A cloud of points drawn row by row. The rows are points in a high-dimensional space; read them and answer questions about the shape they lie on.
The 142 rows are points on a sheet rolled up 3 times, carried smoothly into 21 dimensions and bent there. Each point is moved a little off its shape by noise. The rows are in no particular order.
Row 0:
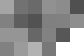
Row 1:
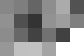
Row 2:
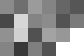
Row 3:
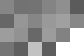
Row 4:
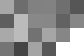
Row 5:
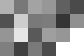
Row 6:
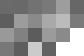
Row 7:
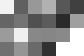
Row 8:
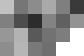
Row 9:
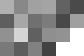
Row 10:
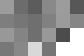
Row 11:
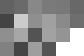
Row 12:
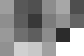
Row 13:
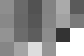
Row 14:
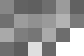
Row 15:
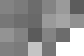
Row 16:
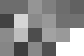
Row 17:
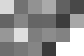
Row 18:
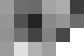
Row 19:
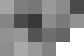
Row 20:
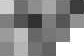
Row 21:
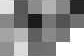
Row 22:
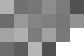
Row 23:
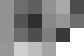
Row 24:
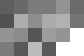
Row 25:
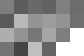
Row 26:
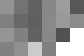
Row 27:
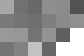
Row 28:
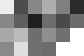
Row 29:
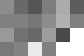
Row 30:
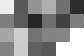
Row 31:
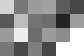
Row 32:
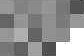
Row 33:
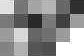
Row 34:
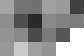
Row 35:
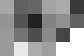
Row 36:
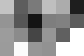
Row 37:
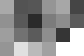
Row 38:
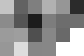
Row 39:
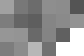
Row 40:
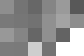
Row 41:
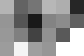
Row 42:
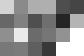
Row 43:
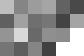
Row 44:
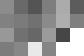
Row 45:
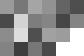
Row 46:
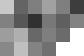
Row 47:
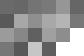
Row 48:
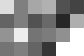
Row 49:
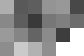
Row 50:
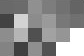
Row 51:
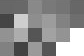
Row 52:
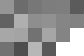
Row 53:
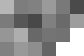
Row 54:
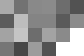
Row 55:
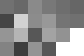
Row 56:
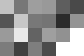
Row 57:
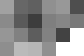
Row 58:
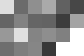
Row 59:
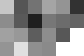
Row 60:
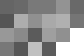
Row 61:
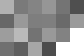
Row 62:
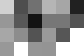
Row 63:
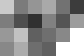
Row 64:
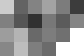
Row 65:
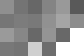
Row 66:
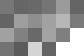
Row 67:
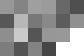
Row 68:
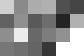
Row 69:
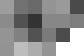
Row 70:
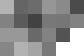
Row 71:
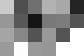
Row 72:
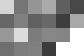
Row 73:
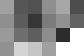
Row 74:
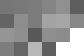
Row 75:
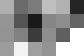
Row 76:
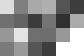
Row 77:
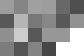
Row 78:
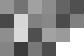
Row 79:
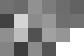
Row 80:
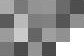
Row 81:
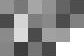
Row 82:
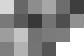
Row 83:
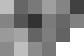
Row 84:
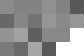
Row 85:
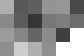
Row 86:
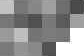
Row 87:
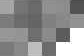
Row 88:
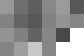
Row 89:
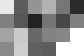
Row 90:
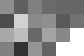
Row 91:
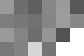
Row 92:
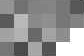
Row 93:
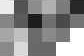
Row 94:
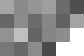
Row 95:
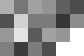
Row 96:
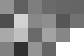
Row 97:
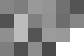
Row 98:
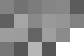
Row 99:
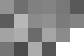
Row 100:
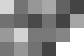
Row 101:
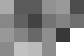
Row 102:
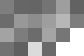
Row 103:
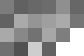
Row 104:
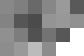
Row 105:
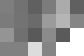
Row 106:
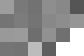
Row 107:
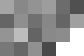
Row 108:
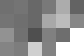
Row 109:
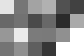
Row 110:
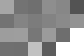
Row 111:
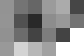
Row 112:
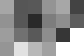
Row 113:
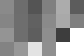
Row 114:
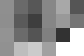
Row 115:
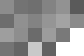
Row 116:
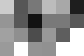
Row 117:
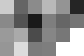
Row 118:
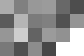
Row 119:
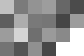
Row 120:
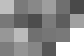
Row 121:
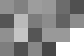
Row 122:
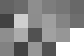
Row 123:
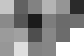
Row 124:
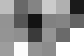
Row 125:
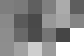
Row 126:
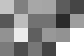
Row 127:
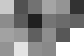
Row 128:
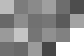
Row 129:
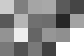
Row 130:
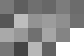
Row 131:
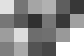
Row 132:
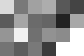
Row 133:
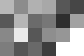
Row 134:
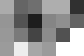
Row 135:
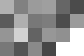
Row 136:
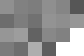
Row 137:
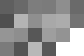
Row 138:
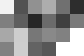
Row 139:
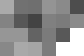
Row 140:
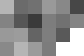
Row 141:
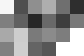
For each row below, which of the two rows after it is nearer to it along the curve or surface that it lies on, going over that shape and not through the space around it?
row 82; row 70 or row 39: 70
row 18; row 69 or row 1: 1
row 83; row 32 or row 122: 32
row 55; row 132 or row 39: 132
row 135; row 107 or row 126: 107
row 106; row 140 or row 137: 140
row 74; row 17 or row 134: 17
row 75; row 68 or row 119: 68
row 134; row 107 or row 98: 98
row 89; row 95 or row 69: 69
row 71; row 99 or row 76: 76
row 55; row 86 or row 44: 44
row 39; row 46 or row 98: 46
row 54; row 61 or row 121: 121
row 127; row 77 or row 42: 42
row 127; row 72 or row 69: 69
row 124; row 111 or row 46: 111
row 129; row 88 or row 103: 103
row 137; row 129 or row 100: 129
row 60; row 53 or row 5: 5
